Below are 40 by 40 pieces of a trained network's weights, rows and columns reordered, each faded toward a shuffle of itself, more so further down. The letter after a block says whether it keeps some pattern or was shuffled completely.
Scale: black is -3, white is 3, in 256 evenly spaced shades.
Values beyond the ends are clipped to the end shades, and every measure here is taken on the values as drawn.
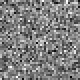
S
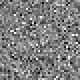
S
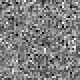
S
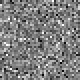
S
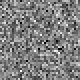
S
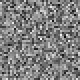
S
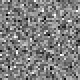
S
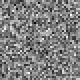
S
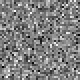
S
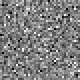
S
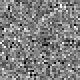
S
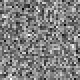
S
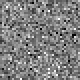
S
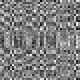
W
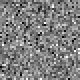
S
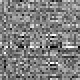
W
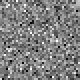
S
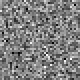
S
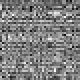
W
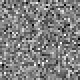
S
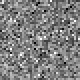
S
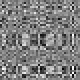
W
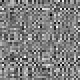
W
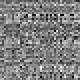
W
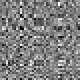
W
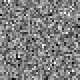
S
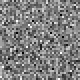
S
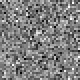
S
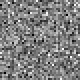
S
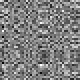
W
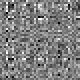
W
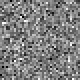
S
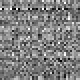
W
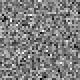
S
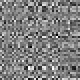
W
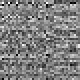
W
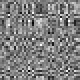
W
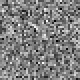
S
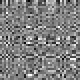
W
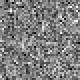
S
